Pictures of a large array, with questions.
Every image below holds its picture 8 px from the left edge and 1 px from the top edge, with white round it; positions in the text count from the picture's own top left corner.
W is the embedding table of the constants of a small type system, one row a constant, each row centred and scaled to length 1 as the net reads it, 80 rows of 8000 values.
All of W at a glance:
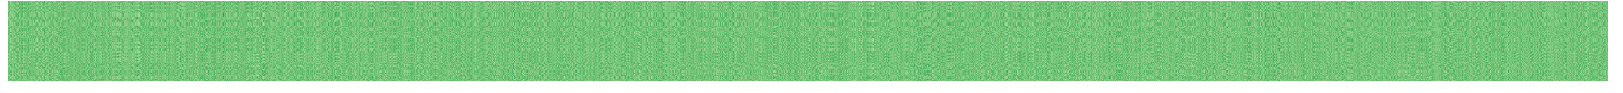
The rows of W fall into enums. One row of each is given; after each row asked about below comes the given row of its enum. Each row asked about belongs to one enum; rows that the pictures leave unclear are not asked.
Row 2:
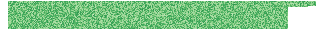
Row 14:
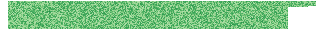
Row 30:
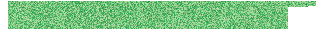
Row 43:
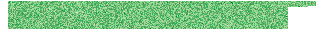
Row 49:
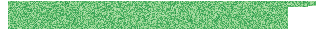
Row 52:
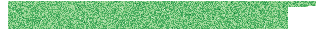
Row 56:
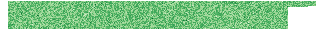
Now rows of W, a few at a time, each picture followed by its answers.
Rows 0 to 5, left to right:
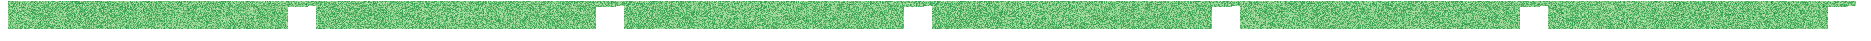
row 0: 30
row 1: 49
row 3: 2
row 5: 52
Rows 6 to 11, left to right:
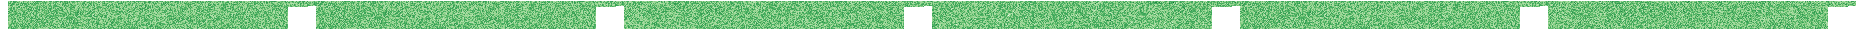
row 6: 2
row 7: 2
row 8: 14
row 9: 56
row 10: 2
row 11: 30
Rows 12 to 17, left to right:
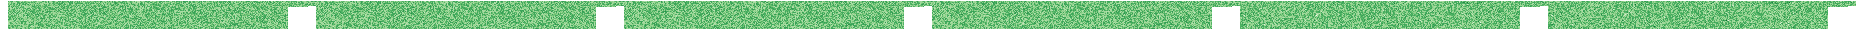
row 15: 14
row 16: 56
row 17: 56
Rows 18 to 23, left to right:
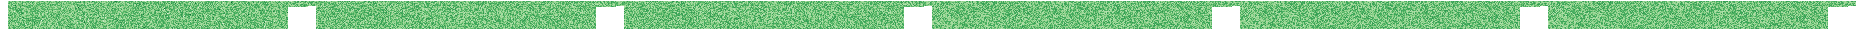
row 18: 52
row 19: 49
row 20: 49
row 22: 14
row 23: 14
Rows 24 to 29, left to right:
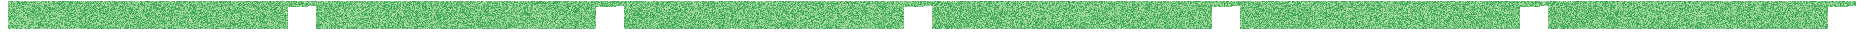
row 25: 56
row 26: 43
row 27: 2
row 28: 49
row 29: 2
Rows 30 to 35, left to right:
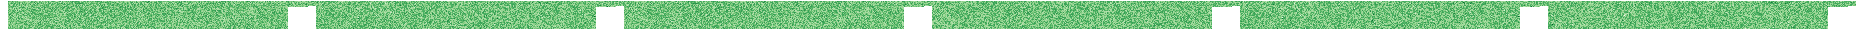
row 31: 43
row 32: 30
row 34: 43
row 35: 56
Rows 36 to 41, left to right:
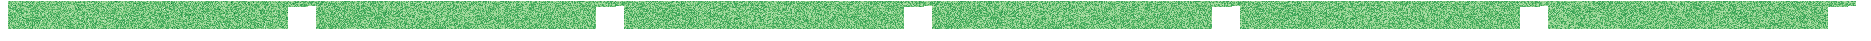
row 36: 52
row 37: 2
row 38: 49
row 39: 2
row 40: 49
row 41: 14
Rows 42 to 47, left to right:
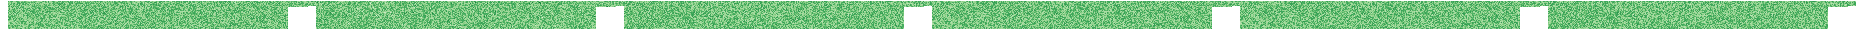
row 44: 2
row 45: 14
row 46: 14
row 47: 2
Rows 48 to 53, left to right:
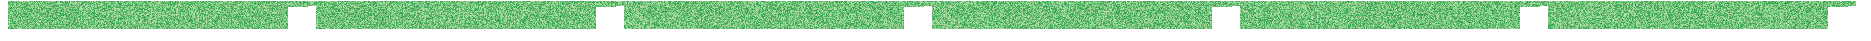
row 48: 49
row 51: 14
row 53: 56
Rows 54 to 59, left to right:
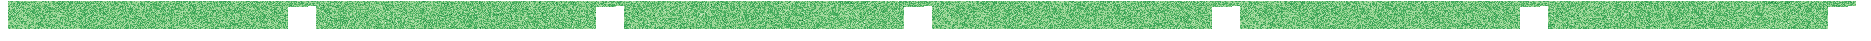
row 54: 14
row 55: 52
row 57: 14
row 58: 14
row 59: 56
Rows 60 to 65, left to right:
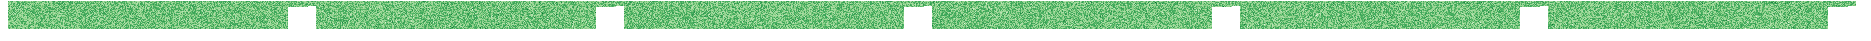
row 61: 52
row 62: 2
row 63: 43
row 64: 56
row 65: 56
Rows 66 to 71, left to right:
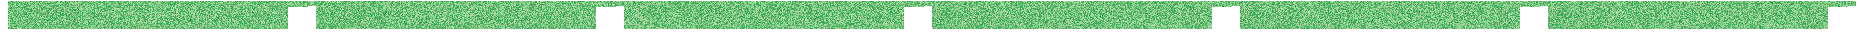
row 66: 49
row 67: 2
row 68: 14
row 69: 43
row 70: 43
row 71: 43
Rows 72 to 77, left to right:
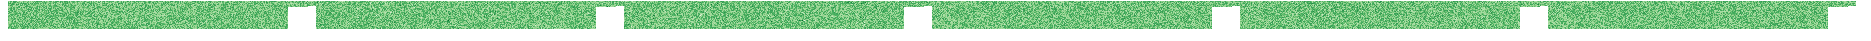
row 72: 2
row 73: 43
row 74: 56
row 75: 14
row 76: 30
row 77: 14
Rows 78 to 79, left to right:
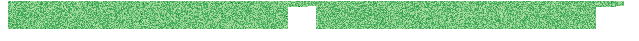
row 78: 43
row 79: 49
